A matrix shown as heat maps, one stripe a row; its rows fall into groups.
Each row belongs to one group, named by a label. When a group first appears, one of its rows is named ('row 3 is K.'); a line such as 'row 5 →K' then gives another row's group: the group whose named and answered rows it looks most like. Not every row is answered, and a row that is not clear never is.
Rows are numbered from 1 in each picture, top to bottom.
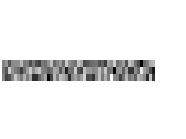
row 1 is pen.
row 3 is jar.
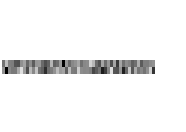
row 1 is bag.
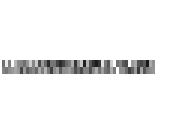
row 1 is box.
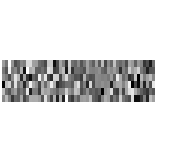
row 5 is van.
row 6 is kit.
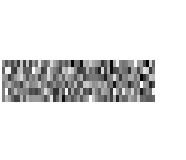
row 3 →pen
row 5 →pen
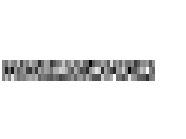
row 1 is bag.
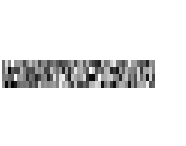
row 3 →jar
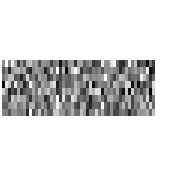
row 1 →box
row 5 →van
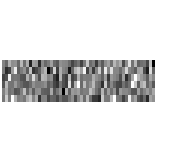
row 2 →jar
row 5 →bag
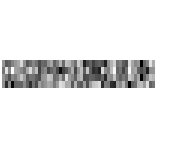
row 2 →box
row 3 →pen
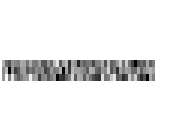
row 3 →box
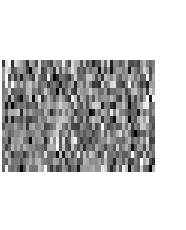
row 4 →box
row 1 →jar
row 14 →kit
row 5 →kit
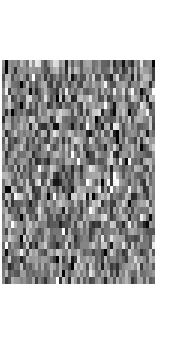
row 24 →box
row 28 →pen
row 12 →bag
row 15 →pen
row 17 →van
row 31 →bag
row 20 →jar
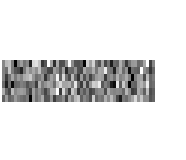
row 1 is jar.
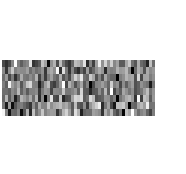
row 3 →bag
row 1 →jar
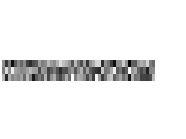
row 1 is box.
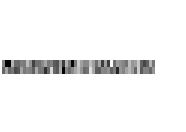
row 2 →bag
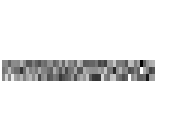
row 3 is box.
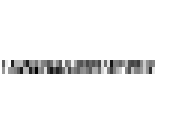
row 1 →jar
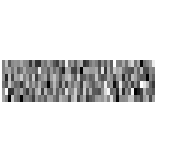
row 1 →pen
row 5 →kit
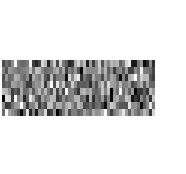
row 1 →jar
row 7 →pen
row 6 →jar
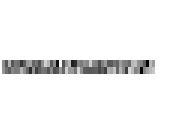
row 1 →kit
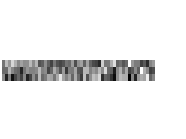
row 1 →box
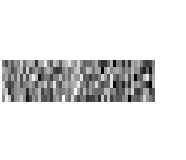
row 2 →van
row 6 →jar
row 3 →bag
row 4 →van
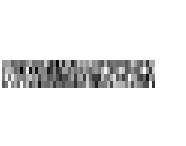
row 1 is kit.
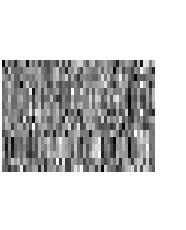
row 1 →bag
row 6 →van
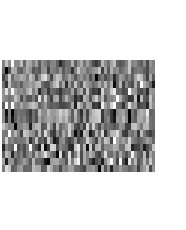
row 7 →box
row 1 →box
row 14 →kit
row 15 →pen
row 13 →jar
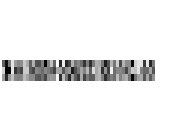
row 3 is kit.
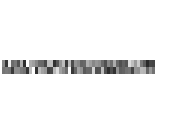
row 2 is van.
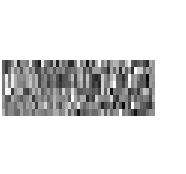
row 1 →jar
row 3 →box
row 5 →jar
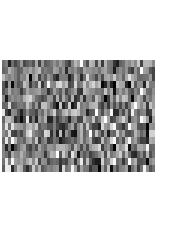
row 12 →box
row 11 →kit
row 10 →box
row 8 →van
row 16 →jar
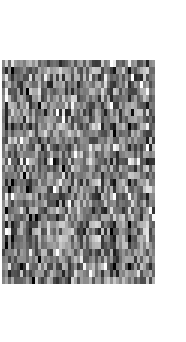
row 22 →pen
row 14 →bag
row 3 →kit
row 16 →bag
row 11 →van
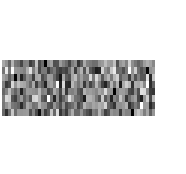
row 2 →box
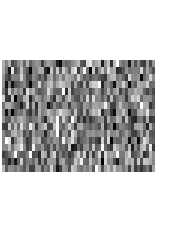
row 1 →van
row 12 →jar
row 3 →pen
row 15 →bag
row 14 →jar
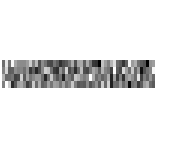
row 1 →box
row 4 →jar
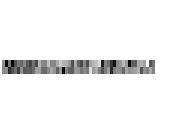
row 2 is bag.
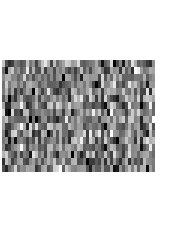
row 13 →pen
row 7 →pen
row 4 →box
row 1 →van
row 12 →bag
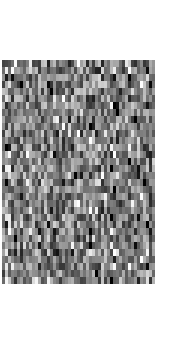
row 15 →van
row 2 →box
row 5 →kit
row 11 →kit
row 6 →jar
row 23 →jar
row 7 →van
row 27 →bag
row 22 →kit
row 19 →van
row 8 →bag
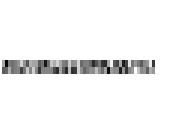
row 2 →kit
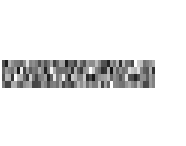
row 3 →jar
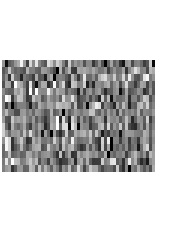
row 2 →kit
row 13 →jar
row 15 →box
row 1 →pen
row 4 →jar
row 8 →bag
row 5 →pen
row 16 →van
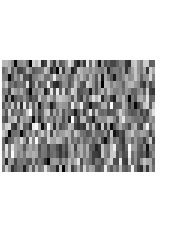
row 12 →pen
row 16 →kit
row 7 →bag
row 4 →van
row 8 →kit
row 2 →kit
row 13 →box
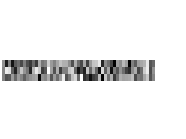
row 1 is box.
